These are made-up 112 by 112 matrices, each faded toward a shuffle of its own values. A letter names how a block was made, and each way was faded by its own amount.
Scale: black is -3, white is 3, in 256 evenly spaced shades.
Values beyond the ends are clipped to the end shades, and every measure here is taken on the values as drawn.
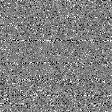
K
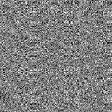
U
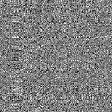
U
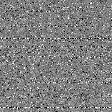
K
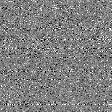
K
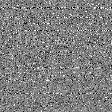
K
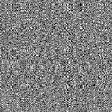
U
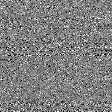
K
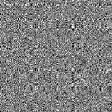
U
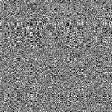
U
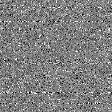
K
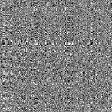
U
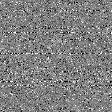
K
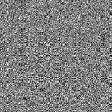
U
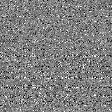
K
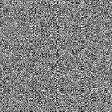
U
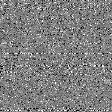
K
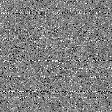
K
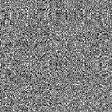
U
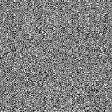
U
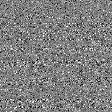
K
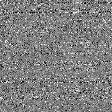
K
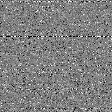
K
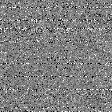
K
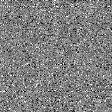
K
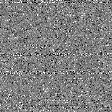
K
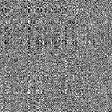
U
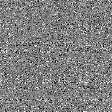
K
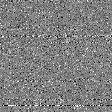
K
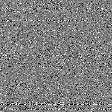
K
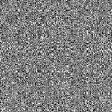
U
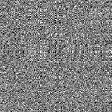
U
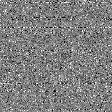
K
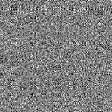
U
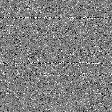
K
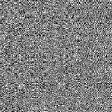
U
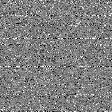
K
